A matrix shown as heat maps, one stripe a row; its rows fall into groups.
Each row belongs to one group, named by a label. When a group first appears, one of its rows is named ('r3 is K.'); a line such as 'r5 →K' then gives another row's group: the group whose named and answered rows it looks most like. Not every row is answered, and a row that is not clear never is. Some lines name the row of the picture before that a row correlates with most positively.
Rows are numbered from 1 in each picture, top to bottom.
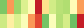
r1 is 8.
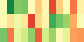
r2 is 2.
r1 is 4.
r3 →8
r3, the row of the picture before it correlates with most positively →1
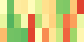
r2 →4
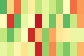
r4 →8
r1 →2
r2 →8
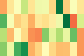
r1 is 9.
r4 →4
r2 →2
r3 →8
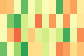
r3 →2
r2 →4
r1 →9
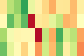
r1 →4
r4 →8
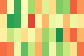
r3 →9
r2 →4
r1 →9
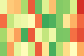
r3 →2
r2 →9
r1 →2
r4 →8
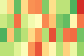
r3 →4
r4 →4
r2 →2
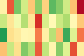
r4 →9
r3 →8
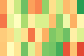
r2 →9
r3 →2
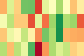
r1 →9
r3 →9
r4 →8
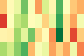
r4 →4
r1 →9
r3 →9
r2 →9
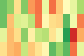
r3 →2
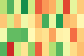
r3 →4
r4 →8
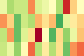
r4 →2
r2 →9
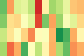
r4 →2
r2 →8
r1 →8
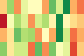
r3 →9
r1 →2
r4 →2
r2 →9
